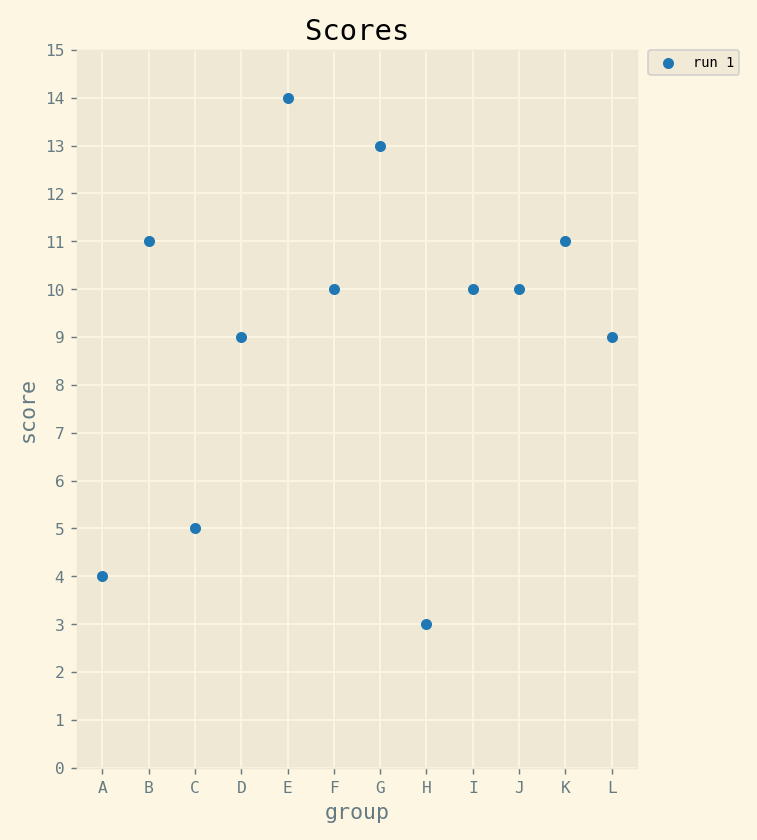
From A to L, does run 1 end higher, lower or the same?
higher
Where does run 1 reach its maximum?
E
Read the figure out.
Title: Scores
x-axis: group, ticks A B C D E F G H I J K L
y-axis: score, ticks 0 1 2 3 4 5 6 7 8 9 10 11 12 13 14 15
Legend: run 1
Values:
run 1: 4 11 5 9 14 10 13 3 10 10 11 9
